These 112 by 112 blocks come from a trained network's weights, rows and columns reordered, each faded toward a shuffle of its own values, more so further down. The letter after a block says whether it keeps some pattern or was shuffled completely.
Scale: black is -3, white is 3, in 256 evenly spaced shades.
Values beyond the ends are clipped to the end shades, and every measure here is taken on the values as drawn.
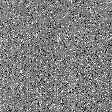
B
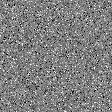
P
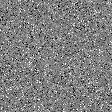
P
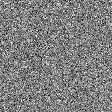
B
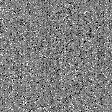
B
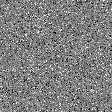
P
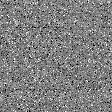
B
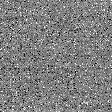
B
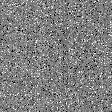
B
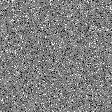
P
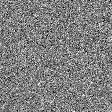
B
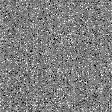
B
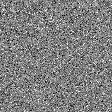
B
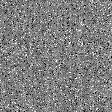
B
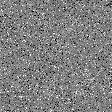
P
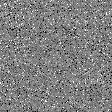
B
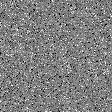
P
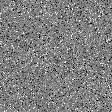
P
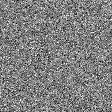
P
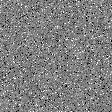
P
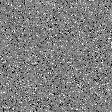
P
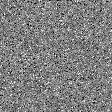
P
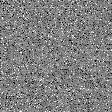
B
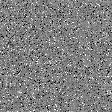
B
